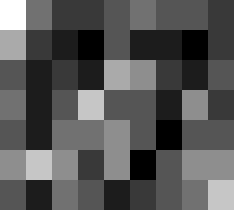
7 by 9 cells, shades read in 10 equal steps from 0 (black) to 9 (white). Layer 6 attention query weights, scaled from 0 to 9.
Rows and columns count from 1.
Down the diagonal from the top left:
9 2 2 7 5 0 3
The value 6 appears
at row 2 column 1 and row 3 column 5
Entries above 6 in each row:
1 0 0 1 0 1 1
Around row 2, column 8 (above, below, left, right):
3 1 1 2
